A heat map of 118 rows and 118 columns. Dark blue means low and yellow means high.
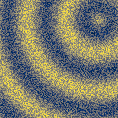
There is no overall slope. No single row or column stands out from its neighbours. The halves do not mirror each other. Rings spread out from the top right.
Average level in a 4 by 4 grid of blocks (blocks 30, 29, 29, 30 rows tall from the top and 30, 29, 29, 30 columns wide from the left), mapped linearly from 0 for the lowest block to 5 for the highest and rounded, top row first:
3 2 4 0 | 2 3 5 4 | 3 5 3 2 | 4 3 2 3
